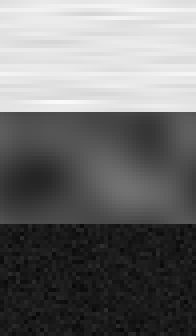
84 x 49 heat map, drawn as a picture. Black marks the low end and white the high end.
The table splits into 3 rows of 1 panel. Panel 1,1: very high, streaked across, faint in contrast. Panel 2,1: low, smooth. Panel 3,1: very low, fine-grained, faint in contrast.
